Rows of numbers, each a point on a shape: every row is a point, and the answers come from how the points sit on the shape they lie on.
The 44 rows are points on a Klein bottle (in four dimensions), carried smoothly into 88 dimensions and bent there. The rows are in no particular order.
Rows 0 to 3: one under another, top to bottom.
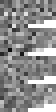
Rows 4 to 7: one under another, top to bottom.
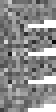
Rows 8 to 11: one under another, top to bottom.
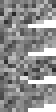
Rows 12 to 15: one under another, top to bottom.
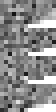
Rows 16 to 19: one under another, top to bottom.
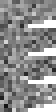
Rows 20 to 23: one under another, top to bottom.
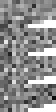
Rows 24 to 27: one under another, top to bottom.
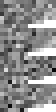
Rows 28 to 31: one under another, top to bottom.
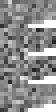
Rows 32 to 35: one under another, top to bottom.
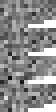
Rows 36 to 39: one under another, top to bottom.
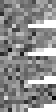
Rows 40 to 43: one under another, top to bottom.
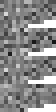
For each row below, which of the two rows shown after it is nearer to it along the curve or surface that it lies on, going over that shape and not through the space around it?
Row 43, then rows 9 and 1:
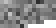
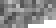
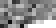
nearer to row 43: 1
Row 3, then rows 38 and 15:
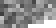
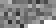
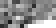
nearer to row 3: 15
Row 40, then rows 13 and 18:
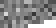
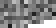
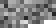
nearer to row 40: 18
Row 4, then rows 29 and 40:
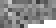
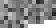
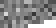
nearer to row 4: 29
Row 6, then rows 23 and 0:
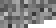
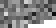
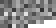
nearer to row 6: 0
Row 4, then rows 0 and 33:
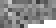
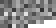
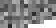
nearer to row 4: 33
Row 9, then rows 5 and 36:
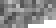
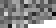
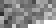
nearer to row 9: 36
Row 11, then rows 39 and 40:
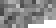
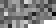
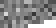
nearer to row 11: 40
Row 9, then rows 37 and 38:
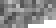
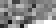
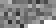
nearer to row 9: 37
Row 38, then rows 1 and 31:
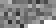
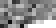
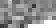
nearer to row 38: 1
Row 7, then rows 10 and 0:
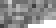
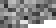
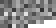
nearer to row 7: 0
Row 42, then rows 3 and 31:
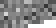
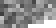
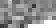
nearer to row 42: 3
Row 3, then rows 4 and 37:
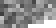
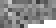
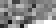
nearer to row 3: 37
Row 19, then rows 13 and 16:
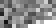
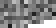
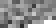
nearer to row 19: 13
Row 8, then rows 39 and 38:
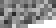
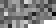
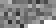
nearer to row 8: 39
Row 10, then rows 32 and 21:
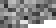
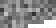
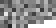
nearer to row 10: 32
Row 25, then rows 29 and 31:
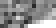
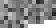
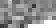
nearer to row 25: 31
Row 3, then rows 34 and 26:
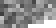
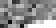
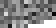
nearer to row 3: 34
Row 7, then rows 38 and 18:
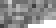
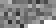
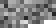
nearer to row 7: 38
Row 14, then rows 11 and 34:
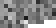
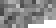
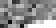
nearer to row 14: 34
